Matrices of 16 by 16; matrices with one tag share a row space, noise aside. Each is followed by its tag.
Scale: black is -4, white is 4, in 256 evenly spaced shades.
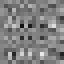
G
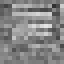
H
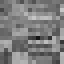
H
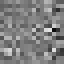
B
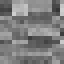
H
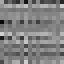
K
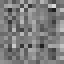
G
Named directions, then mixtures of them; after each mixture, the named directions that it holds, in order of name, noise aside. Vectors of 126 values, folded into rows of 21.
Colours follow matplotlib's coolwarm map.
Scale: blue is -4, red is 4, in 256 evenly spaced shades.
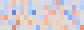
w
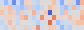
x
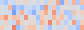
w, x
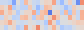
x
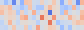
x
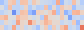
w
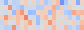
w, x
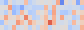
w, x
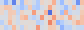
x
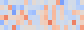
w, x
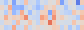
w, x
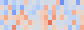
w, x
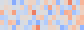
w, x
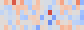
x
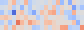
w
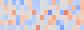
w, x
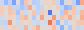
x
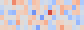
w, x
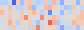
x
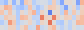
x
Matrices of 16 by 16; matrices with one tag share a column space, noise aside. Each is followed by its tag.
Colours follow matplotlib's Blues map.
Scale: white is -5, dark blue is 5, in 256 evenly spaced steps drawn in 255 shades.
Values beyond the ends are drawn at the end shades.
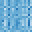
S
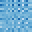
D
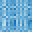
S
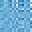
D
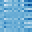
D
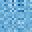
D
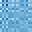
D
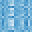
S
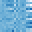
D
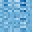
D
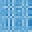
S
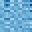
D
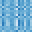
S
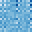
D
